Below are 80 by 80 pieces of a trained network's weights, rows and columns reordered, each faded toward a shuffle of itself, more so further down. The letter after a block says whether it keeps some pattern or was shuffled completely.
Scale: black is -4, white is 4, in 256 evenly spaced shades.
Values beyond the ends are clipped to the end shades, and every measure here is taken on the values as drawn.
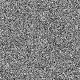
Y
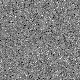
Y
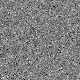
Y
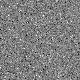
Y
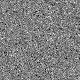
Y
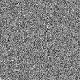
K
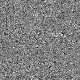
K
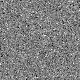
Y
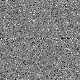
K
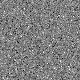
Y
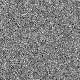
Y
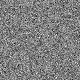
Y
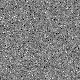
Y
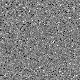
K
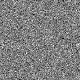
K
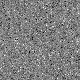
Y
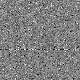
K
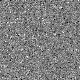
K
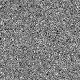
K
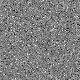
K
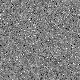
Y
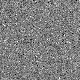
K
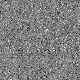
K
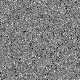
Y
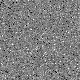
Y
